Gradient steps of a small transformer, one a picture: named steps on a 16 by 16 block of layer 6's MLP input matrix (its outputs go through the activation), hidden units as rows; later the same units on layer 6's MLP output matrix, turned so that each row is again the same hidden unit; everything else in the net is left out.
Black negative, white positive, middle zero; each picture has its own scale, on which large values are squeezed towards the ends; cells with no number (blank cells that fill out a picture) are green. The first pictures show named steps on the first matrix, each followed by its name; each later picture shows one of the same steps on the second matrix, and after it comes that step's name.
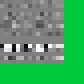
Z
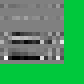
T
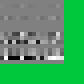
T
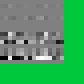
T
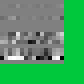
T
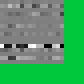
Z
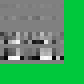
T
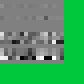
T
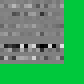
Z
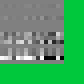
T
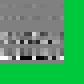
T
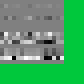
T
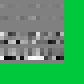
T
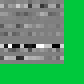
Z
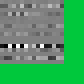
Z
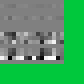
T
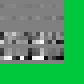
T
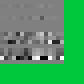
T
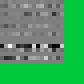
Z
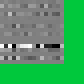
Z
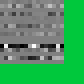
Z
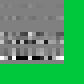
T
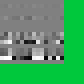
T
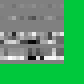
T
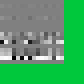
T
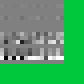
T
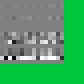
T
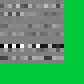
Z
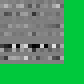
Z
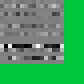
Z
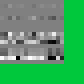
T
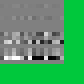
T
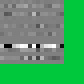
Z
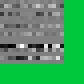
Z
